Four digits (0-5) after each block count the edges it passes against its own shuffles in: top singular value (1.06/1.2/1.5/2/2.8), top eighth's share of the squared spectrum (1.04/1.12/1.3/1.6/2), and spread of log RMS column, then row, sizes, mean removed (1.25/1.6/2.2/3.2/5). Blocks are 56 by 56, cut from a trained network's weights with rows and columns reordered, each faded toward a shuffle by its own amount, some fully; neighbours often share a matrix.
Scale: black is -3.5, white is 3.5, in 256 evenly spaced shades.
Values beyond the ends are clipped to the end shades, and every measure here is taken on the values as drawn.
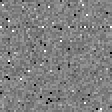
2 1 0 0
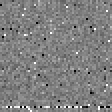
3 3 0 1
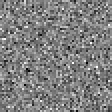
0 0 0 0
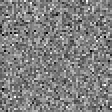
0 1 0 0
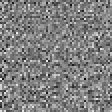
4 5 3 2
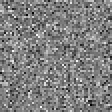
1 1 0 0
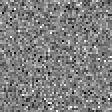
0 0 0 0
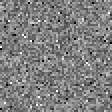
1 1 0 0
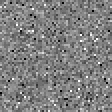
0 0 0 0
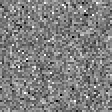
0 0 0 0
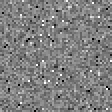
0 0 0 0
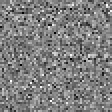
2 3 0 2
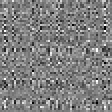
4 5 3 3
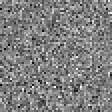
2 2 1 0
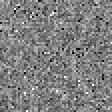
1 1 0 0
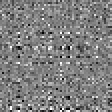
4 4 2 3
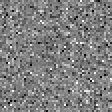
2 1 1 0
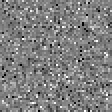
1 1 0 0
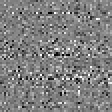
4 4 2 3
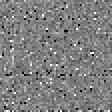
2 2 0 1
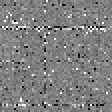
3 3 1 1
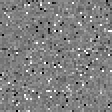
0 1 0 0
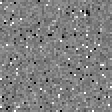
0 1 0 0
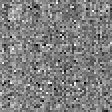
3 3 1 2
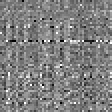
4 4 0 3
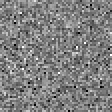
1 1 0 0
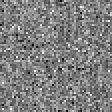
1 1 0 0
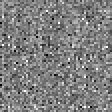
2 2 0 1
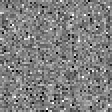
2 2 0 0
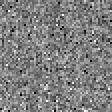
1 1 0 0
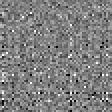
3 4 2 2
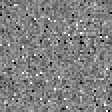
2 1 0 0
